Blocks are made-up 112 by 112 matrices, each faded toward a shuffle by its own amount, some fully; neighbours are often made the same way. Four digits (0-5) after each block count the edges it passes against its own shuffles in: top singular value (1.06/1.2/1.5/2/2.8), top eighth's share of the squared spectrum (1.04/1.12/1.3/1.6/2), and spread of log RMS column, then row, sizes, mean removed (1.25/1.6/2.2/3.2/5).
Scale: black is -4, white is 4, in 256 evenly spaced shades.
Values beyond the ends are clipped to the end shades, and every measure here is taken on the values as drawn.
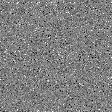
1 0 0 2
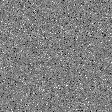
0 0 0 0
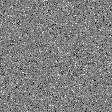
0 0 0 1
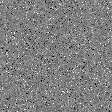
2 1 0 0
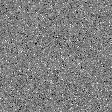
1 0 0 0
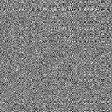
5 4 3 3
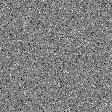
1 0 0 0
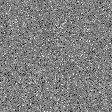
2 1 0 0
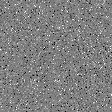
3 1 0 0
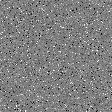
0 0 0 0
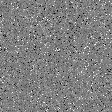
2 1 0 0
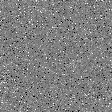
0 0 0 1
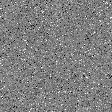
0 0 0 0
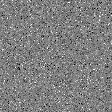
3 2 0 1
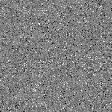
3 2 1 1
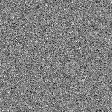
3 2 0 0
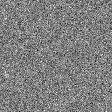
2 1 0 0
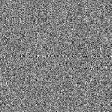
4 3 2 2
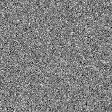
3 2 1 1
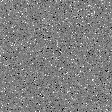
0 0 0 0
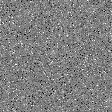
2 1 0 0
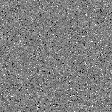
3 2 1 1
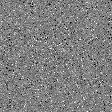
3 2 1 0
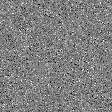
2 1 0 0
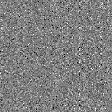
4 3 2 1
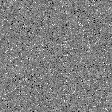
2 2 1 0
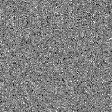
3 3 2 1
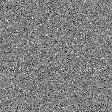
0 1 0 2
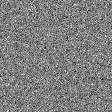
0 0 0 0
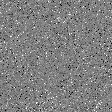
0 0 0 0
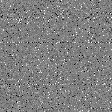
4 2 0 1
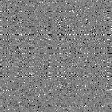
5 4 2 3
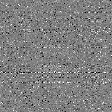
4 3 1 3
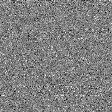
0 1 0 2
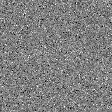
0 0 0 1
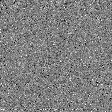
1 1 0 2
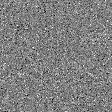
0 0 0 1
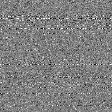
2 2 0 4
